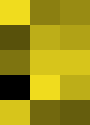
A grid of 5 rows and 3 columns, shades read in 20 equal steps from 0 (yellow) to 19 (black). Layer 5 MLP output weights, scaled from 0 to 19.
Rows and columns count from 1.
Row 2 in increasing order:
4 5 12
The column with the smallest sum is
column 2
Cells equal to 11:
1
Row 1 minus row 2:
-12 4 2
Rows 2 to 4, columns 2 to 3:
4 5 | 2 2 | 0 4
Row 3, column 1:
9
